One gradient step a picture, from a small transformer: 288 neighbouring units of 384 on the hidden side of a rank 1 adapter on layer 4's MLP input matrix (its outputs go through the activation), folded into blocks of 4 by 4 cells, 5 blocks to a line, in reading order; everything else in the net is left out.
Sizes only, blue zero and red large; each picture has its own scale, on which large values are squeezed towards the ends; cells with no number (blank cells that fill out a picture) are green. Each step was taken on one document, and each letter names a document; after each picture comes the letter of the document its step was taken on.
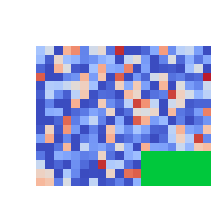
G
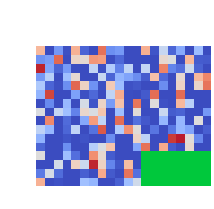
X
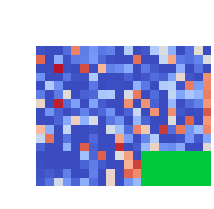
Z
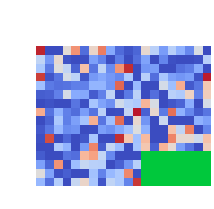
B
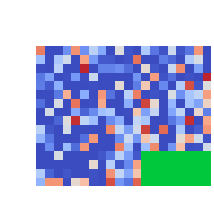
Z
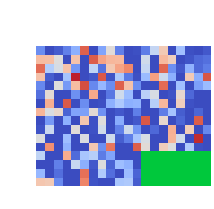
X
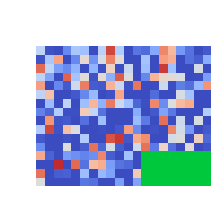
X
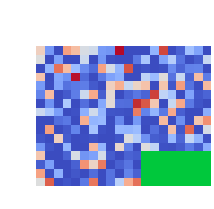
G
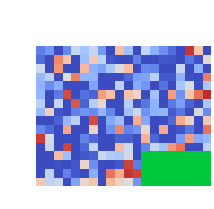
Z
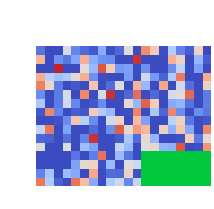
Z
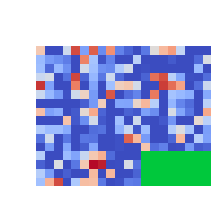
B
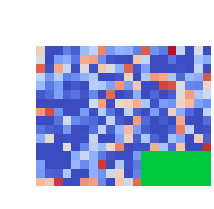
B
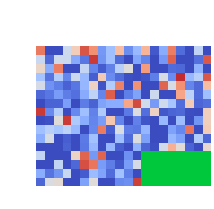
B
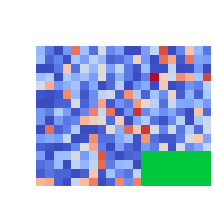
G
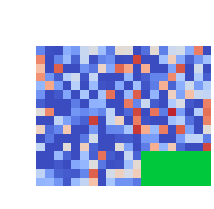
Z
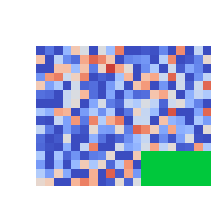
G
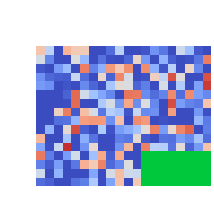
G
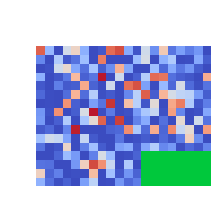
G
